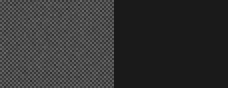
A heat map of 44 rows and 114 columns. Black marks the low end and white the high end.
The table splits into one row of 2 panels. Panel 1,1: low, checkered. Panel 1,2: very low, flat.
